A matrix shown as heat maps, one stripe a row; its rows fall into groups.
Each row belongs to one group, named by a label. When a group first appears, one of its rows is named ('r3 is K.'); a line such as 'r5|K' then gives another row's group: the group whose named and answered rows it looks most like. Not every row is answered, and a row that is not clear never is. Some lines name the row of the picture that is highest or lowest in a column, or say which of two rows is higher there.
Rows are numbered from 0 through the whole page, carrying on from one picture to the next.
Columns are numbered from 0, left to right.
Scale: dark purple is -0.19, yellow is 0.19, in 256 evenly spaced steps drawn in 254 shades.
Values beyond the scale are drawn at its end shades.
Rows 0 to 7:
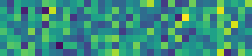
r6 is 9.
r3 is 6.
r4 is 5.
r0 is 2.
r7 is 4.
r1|6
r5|4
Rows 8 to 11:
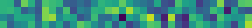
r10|2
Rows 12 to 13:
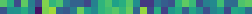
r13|4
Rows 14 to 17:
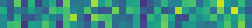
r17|9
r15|6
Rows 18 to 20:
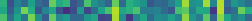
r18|6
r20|6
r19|4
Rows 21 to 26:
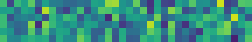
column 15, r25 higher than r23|Yes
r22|4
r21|4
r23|6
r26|5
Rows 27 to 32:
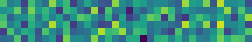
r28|9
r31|4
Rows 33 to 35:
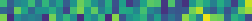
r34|2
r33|5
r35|6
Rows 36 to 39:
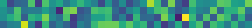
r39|4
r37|9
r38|9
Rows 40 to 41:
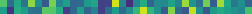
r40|6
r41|2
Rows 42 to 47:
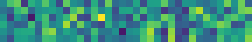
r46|2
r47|2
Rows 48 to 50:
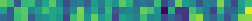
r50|2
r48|4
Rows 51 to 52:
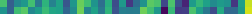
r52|2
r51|5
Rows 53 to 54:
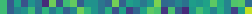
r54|5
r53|6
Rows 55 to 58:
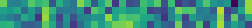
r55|5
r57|4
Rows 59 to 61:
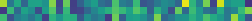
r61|6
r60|4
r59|6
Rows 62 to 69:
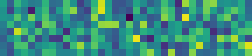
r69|2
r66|2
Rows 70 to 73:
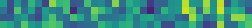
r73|4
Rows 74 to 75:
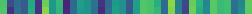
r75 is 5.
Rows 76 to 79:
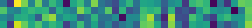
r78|2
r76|2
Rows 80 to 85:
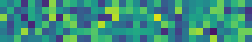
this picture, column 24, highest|83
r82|6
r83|9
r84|2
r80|6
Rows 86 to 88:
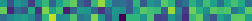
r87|5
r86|9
